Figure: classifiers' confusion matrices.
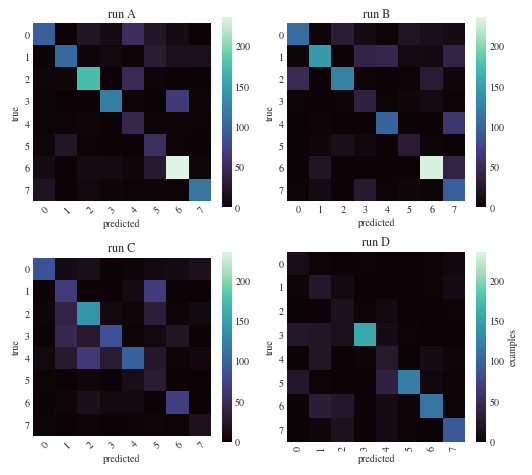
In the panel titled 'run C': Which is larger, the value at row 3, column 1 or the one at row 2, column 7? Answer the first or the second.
the first
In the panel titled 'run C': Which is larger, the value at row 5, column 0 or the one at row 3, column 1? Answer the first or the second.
the second
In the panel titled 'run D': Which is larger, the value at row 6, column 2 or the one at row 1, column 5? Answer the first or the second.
the first
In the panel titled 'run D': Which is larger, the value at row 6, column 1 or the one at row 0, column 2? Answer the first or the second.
the first
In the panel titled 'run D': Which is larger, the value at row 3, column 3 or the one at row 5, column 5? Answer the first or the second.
the first
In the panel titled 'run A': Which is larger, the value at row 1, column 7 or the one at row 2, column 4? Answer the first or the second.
the second
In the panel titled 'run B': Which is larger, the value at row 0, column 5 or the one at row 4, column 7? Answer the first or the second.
the second
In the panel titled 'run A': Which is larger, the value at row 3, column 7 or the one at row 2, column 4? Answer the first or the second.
the second
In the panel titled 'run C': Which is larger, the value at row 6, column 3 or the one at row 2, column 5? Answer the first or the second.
the second
